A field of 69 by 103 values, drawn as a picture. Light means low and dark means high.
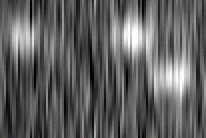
The halves do not mirror each other. The bottom left is the ninth with the highest average. There are three dips.
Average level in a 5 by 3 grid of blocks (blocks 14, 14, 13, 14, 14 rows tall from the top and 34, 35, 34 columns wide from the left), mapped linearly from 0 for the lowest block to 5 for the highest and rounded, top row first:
433
122
440
542
544
